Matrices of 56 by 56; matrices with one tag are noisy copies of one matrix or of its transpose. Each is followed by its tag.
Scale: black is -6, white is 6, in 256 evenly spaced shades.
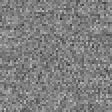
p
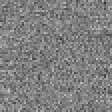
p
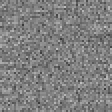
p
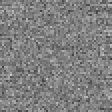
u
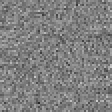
p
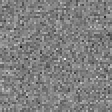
p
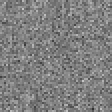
p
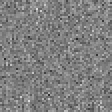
p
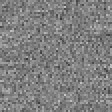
p
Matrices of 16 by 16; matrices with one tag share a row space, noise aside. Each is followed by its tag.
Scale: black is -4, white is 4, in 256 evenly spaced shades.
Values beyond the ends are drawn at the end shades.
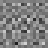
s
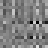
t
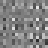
t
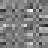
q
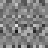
s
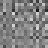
t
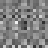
s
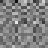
s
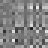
t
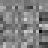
q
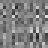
t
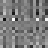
t
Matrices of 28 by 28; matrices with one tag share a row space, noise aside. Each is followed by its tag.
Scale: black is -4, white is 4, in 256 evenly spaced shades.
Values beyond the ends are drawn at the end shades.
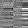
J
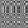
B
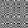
B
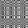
B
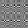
B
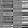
J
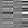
J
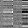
J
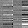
J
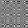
B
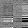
J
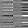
J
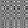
B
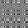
B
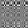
B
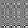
B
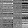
J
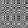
B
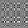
B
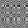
B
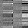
J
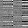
J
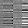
J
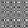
B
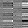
J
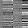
J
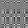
B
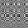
B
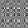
B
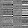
J
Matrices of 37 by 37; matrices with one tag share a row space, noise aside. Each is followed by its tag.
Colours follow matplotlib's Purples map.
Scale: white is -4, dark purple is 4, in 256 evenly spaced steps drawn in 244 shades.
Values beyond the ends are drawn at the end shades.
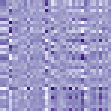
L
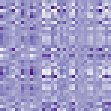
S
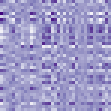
S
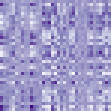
S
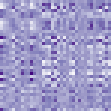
S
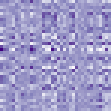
S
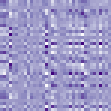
L
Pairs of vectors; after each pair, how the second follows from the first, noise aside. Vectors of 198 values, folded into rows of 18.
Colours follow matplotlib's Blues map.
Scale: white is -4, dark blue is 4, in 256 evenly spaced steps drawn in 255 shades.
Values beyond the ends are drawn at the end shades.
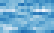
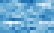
reversed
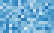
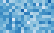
wrapped around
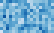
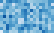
copied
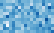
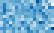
wrapped around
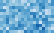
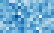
wrapped around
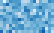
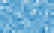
shrunk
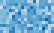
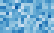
wrapped around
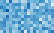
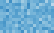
shrunk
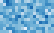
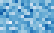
wrapped around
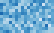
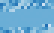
partly zeroed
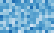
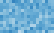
shrunk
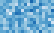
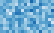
copied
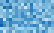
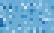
partly zeroed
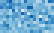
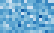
negated
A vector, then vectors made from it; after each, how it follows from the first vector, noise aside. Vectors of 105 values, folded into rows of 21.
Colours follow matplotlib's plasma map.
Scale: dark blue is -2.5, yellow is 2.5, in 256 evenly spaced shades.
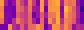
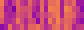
shrunk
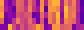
copied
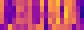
copied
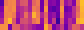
negated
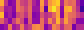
copied
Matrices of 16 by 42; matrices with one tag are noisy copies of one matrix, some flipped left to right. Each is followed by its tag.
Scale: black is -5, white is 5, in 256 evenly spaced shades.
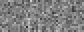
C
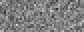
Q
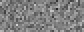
Q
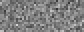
Q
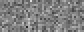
C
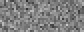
Q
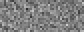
Q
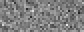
Q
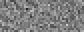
Q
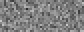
Q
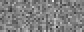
C
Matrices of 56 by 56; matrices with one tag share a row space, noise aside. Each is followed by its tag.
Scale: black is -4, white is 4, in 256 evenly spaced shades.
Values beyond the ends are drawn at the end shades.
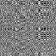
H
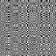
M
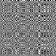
H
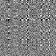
M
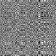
H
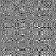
H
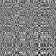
H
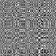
H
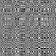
H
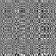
H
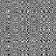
M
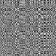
H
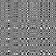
M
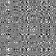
M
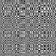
H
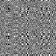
M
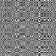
H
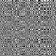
H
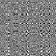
M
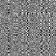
M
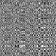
H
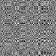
H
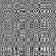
H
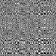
H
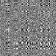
M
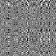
M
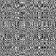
H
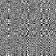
M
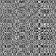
H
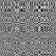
H
